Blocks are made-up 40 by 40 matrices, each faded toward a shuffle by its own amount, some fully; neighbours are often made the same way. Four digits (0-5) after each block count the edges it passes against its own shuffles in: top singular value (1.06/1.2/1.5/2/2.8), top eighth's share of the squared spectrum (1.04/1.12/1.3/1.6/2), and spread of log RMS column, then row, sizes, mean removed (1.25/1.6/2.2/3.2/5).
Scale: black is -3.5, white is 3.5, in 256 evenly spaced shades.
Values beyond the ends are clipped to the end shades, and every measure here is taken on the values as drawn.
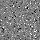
0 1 0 0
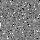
0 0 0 0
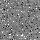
0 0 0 0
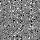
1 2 2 0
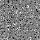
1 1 1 0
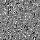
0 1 2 0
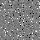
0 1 1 0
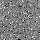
0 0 0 0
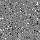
1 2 0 0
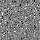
0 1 1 0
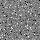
0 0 0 0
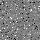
0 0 0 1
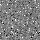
0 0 0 0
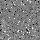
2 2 0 0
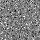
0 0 0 0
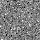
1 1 0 0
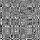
4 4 2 3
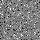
0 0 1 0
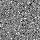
1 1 0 0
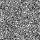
0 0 0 1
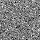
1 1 0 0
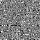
1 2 0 2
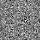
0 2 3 0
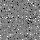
2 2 1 0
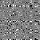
4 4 2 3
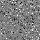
2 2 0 0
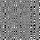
4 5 3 2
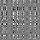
4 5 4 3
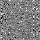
3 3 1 0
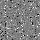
1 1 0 0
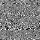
1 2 0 3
